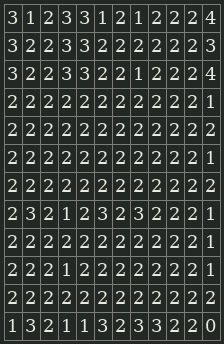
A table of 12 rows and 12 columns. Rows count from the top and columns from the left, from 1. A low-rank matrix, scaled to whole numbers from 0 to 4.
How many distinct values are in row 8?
3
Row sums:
26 28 28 23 24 23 24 25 23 22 24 23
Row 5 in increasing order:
2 2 2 2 2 2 2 2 2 2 2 2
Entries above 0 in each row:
12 12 12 12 12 12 12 12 12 12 12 11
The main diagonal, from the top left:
3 2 2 2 2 2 2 3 2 2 2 0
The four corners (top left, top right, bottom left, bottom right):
3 4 1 0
